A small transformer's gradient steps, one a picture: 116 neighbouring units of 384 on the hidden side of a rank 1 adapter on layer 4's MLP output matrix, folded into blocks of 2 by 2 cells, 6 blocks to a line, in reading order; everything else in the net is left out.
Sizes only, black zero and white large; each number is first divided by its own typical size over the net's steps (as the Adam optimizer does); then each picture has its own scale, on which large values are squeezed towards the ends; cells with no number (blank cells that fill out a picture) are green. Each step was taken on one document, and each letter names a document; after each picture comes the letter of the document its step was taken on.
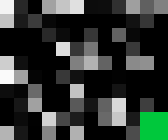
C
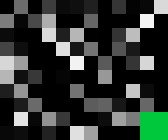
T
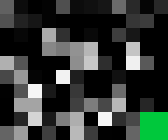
C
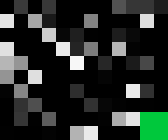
T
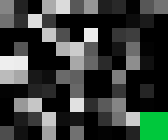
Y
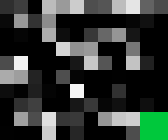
C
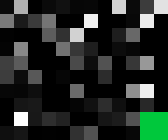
T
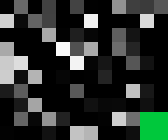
T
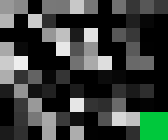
Y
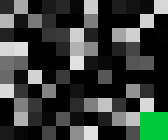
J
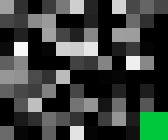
Y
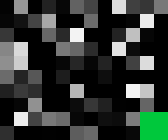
T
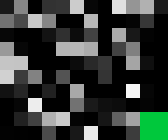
J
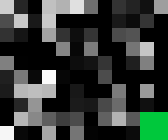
C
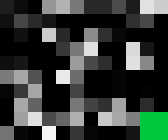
C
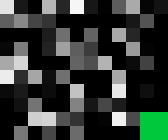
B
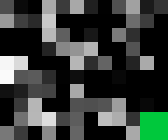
B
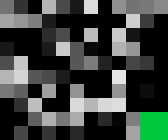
B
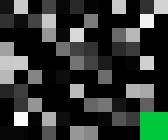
T
